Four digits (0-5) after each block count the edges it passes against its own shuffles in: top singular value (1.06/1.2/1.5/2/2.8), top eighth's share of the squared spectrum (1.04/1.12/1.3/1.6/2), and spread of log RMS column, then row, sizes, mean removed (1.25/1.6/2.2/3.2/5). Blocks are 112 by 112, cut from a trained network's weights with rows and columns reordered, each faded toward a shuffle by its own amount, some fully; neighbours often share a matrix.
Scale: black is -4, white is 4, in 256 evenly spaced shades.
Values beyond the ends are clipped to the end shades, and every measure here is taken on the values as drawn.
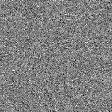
3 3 0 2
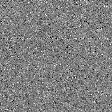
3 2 1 1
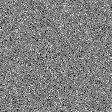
1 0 0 0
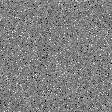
0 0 0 0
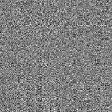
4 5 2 3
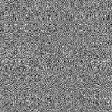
4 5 2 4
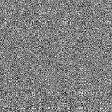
4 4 2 3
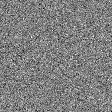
0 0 0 0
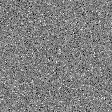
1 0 0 0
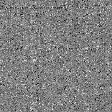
2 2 1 2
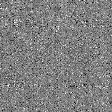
2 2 1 2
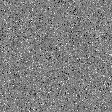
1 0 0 0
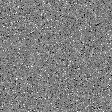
0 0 0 0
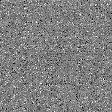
2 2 1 0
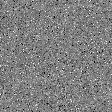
0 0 0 0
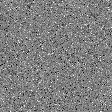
0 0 0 0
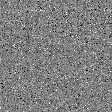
1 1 0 1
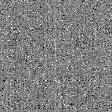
2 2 0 2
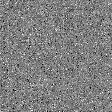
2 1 0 1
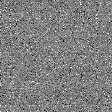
2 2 2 0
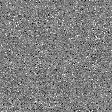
2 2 1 0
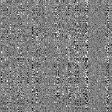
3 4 4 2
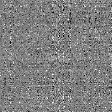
3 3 3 1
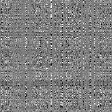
4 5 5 2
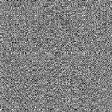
4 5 2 3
